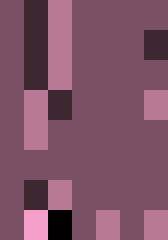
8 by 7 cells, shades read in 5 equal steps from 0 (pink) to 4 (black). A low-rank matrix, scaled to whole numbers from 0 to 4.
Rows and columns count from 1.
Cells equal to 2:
39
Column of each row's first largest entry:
2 2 2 3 1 1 2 3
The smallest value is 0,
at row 8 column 2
